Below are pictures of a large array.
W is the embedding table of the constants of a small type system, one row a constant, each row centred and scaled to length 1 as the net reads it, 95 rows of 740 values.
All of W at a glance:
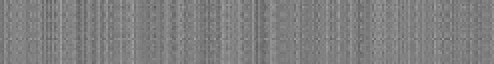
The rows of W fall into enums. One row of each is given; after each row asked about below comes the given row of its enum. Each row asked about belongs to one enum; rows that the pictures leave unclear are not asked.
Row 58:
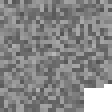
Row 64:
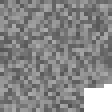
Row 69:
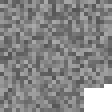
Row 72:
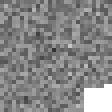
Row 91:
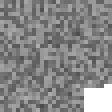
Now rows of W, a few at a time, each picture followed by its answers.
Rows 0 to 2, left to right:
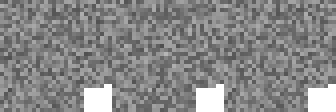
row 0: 69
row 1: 58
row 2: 69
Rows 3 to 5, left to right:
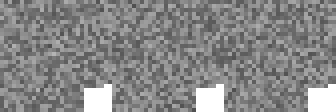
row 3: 58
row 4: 64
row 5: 69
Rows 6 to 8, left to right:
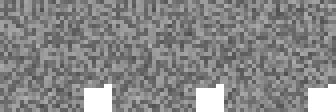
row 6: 91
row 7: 91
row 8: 69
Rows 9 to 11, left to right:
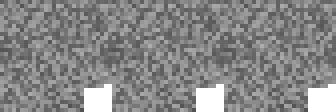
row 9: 64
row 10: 64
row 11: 64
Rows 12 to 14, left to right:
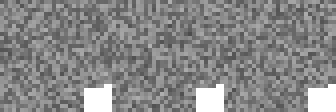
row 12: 64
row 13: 91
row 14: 69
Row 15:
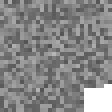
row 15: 58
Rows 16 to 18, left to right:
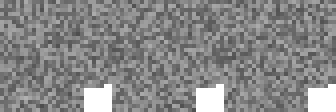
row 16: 91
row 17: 64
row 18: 69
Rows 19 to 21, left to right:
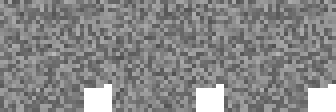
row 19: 58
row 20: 69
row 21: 58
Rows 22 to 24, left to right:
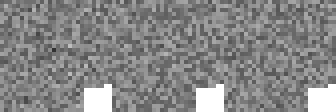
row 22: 72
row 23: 58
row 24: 69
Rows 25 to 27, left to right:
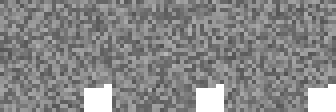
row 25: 64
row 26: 58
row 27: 69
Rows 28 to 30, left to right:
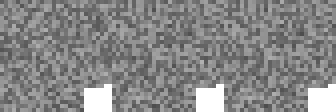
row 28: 64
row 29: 91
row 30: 91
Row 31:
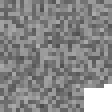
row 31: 91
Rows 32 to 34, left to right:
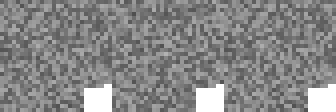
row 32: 64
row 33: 58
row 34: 64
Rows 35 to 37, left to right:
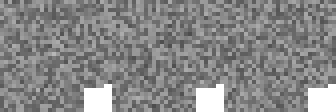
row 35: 58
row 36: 91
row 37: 69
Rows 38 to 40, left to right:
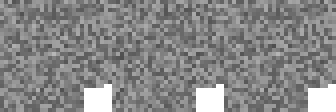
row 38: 58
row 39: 69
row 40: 58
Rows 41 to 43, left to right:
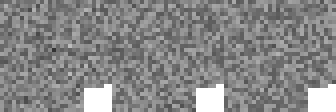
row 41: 72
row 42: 64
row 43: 58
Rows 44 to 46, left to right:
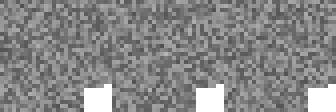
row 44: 64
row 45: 58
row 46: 69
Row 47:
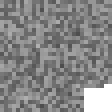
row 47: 91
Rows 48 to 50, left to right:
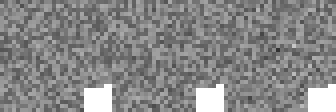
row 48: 64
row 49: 91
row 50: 72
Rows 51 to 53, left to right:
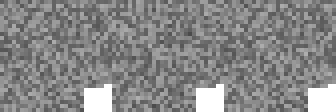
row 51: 64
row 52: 91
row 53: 64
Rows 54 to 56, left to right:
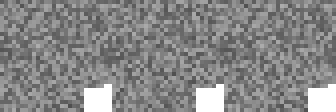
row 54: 64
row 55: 69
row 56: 64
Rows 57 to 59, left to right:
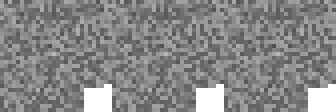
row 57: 58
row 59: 58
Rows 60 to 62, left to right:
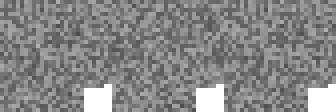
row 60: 91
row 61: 64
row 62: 91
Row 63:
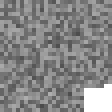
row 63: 91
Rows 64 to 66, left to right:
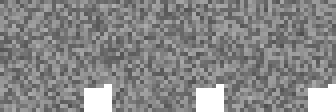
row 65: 69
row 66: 91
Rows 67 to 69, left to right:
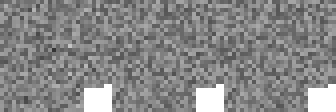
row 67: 72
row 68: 69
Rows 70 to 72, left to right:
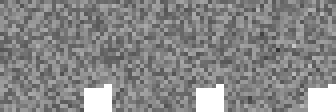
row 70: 64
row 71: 69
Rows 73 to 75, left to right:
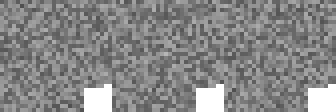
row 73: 64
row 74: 58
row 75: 69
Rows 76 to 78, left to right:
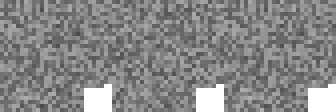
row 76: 91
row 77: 69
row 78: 91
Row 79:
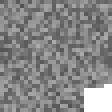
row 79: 64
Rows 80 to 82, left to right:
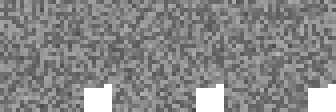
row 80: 91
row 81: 64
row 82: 58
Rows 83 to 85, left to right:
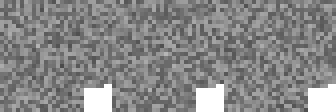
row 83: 91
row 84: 58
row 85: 64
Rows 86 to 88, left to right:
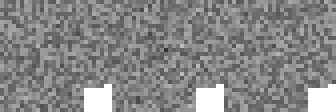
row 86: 91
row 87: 72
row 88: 58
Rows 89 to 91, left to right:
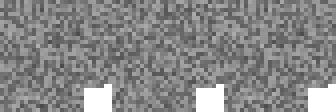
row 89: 91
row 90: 69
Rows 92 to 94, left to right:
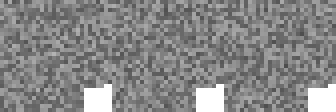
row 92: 58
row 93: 69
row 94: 91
